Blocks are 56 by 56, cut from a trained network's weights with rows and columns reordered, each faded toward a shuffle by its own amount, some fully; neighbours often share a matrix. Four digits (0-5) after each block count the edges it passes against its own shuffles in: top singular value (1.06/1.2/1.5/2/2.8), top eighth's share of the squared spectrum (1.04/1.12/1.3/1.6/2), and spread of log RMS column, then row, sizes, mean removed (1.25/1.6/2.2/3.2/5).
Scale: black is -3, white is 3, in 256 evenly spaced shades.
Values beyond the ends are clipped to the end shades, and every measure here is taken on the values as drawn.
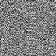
4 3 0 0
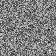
0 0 0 0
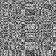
4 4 1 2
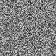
3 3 0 0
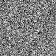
2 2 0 0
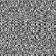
4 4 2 3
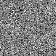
2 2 0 1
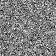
0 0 0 0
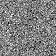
1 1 0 0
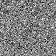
2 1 0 0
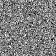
2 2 0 0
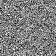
0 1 0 0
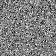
0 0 0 0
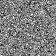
0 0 0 0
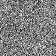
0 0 0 0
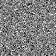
2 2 1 1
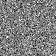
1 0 0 0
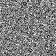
0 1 0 0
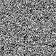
2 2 0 0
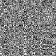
3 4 2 2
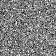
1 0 0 0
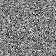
1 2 1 0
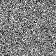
1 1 0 0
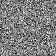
1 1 0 0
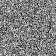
1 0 0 0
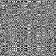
4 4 2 3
